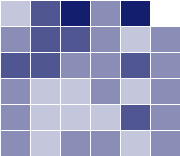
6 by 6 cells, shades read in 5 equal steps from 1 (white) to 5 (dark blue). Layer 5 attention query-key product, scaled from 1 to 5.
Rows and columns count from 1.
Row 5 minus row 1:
1 -2 -3 -1 -1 2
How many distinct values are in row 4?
2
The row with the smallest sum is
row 4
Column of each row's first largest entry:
3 2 1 1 5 1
